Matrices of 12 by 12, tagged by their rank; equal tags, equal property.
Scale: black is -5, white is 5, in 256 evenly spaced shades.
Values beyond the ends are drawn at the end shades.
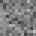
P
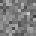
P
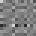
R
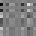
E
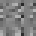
R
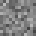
P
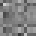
R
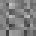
R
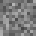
P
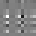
E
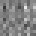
R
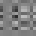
E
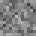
P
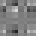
E
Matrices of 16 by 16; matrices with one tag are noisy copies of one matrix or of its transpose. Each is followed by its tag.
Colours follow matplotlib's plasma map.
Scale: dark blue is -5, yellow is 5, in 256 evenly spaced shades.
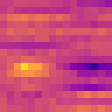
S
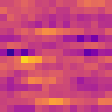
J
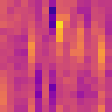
J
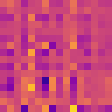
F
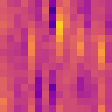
J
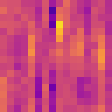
J
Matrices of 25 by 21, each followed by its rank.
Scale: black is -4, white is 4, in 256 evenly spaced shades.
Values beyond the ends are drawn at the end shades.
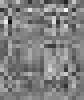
three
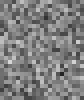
full rank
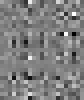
three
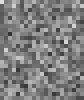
full rank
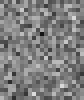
full rank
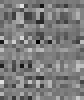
three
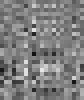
three
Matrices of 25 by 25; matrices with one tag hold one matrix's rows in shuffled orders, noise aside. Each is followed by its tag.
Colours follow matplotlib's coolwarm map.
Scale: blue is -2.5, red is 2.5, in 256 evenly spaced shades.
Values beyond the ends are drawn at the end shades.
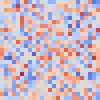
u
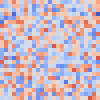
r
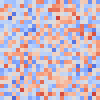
u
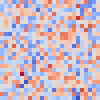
u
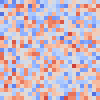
r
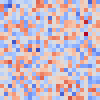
u
